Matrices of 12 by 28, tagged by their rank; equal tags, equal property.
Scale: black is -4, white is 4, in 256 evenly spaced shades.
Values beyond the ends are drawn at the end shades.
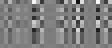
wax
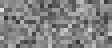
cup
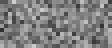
cup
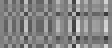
wax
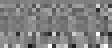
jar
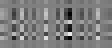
wax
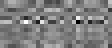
jar
